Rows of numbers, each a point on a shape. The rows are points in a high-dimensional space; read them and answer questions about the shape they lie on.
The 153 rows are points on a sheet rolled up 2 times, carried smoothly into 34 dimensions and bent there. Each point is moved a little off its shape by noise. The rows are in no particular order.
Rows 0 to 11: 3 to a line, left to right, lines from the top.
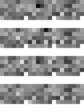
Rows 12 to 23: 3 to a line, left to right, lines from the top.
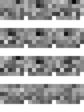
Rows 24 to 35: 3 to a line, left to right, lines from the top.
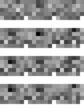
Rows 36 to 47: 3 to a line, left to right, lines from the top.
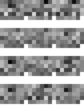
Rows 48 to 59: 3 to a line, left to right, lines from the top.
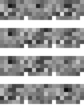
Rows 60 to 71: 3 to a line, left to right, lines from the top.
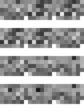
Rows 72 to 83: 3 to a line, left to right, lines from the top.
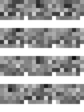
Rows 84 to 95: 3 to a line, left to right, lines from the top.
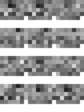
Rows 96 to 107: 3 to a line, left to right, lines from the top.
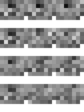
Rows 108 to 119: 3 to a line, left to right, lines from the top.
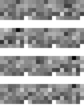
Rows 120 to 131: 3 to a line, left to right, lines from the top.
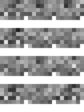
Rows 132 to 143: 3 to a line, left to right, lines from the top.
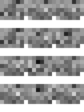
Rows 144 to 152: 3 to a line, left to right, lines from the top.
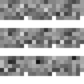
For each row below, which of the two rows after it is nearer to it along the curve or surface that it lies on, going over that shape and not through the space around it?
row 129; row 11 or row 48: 48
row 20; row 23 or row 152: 152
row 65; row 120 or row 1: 1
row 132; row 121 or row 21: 121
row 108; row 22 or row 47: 22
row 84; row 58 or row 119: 119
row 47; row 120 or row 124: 120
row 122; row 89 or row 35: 89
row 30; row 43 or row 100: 100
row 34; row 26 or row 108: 26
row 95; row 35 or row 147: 147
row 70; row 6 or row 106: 106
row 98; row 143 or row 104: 143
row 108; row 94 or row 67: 67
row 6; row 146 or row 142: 142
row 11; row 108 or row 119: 119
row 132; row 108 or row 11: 11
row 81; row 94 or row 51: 51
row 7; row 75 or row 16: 16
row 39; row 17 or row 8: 17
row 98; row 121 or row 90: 90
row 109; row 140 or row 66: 140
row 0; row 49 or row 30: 49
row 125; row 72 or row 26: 26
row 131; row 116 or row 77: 116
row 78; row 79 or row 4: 79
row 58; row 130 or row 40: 40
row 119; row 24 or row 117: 24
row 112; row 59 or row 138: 138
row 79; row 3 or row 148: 3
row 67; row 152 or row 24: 24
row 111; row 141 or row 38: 38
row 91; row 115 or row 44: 115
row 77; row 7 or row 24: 24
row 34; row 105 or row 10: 105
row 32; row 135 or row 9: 135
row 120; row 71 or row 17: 71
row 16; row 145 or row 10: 145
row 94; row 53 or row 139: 139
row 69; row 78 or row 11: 78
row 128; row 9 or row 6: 6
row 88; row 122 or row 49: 49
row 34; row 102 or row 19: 102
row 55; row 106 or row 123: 123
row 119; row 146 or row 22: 146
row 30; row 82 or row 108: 82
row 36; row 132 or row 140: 132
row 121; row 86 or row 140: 86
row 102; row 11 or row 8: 8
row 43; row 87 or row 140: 87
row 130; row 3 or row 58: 58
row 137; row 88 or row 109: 88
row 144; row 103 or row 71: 71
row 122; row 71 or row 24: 24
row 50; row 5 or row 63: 63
